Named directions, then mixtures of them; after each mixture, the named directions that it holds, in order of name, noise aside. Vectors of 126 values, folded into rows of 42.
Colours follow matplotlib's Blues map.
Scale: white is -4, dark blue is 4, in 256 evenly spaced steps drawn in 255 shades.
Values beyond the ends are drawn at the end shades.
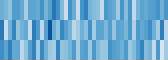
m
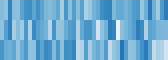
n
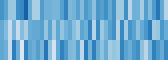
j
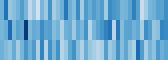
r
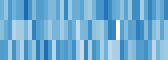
j, n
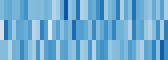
m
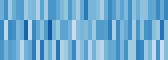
m, r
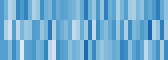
j, m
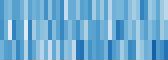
n, r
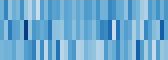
m, r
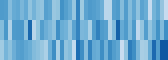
m, n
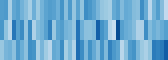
n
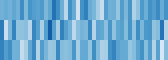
m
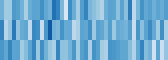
m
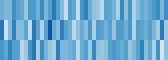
m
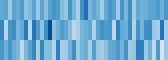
m, r
